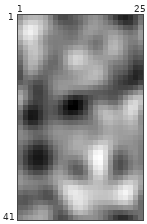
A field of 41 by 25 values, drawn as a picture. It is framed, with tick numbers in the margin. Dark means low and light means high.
Mirror symmetry: none. Ninth with the highest average: bottom middle. Calmest part: top middle. Grain: blotchy. Lone odd cells: none.
